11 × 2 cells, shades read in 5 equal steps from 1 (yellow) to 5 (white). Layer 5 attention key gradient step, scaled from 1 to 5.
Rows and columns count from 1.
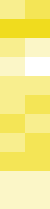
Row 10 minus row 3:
1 0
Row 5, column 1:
3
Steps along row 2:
same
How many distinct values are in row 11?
1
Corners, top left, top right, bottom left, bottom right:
3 2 4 4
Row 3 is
3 4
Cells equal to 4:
6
